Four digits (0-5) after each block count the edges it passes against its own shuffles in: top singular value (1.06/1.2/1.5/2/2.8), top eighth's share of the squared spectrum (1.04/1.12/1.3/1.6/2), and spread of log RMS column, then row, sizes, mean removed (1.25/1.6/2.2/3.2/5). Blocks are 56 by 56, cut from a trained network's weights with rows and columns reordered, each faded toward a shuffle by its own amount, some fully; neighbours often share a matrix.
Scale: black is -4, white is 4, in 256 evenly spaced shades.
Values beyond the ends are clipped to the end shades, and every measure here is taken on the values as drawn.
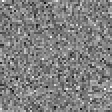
1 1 0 1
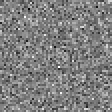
0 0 0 0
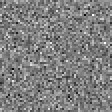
1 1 0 0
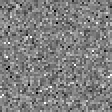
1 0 0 0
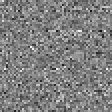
3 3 0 2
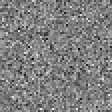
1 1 0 0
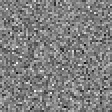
0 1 0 0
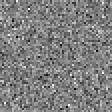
0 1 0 0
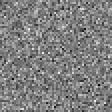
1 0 0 0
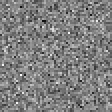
0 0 0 0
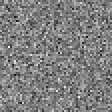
0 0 0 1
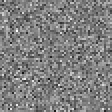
2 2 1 1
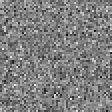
1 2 1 1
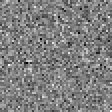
1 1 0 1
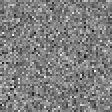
1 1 0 0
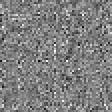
3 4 2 2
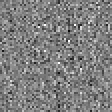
2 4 2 2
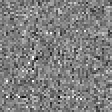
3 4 2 2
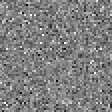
1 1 0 1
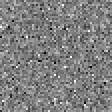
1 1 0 1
